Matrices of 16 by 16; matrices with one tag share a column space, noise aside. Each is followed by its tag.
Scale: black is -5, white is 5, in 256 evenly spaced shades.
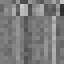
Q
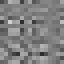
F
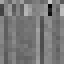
Q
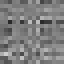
F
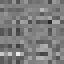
F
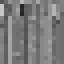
Q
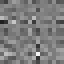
F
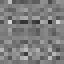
F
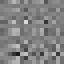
F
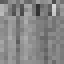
Q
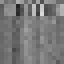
Q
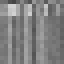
Q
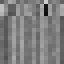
Q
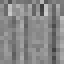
Q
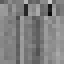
Q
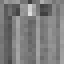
Q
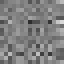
F
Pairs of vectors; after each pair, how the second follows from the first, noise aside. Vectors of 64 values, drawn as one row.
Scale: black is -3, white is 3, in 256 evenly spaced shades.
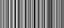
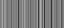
partly zeroed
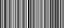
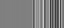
partly zeroed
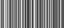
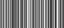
wrapped around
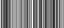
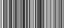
wrapped around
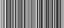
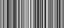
shuffled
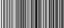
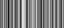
shuffled
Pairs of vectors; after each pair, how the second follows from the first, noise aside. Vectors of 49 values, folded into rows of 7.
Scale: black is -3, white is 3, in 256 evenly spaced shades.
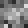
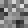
shuffled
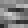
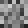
shuffled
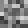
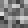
copied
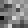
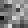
copied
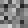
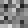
copied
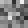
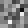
shuffled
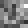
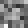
shuffled
